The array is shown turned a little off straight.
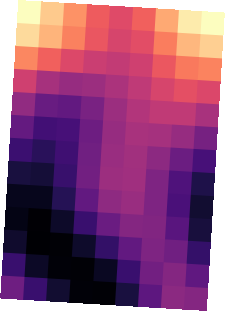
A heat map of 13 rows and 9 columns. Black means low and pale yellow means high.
Values rise toward the top. Overall the values sit about 40% of the way up the scale. The top right is the ninth with the highest average. No regular stripes run through it. The ninth with the lowest average is the bottom left.
